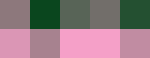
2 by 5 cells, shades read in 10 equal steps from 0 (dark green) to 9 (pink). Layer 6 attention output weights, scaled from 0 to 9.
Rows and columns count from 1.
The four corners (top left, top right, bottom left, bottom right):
5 1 8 7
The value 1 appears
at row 1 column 5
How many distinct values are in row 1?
5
